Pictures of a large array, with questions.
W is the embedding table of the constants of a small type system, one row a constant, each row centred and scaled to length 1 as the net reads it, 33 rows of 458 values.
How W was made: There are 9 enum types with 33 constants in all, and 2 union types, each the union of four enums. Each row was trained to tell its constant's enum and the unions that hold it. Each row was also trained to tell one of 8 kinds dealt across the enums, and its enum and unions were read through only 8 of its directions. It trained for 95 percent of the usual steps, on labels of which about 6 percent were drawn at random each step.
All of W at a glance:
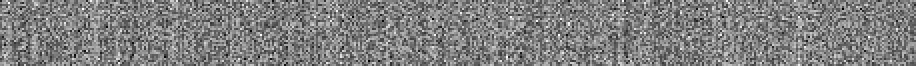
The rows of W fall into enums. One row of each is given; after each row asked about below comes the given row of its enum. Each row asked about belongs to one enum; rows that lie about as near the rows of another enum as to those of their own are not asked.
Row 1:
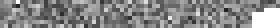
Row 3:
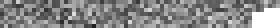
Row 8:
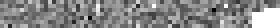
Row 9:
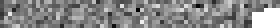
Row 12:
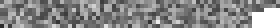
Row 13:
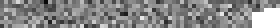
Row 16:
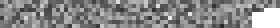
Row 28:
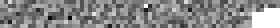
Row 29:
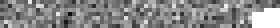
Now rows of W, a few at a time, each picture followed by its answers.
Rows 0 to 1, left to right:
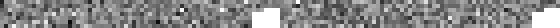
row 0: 29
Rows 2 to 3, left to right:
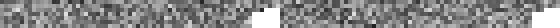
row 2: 28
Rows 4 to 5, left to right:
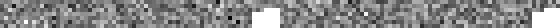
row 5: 12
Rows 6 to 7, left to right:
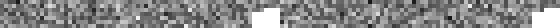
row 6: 8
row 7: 1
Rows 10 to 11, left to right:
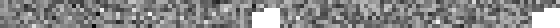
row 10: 16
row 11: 12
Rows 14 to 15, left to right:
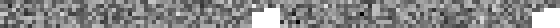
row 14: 28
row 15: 8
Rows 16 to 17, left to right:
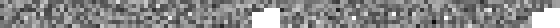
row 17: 28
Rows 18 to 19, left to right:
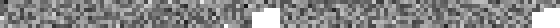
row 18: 8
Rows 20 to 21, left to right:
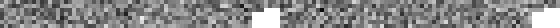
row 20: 3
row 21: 29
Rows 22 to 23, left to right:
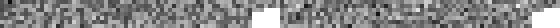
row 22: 3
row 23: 29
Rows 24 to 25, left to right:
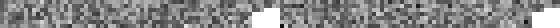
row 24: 8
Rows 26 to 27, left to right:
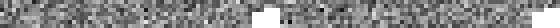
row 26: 16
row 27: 29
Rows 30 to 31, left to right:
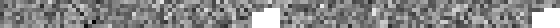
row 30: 3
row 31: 16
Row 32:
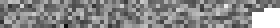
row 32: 16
